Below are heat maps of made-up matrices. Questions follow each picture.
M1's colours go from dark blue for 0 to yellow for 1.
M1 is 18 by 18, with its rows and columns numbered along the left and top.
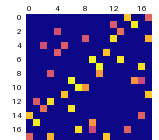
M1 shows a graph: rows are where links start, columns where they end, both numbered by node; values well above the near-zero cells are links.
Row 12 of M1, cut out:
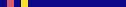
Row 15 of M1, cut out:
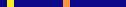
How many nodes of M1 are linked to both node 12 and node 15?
1
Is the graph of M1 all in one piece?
yes
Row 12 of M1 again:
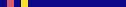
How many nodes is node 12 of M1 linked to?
2
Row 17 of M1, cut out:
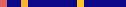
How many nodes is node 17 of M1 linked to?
3
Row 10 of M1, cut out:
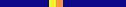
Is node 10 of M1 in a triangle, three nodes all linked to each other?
no
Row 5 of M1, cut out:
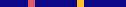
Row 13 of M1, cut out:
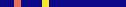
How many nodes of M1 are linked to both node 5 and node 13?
0
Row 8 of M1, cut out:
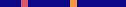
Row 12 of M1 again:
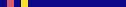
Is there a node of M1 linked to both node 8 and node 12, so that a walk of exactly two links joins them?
yes
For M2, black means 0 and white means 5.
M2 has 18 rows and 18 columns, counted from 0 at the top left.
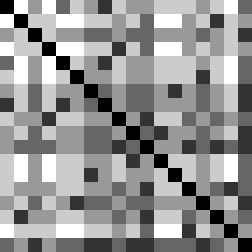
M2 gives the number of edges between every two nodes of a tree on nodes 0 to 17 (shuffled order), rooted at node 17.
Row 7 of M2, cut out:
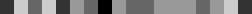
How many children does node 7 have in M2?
2
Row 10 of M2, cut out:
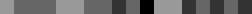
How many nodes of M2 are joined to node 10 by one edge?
4
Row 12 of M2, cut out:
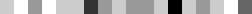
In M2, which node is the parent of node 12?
6
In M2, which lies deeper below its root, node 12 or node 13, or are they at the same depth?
the same depth
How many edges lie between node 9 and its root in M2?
1
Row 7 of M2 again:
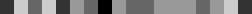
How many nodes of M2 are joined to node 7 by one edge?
3
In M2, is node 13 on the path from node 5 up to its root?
no
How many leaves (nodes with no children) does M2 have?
9
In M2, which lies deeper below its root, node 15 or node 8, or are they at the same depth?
the same depth
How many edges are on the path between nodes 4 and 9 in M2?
3
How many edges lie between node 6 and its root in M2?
1
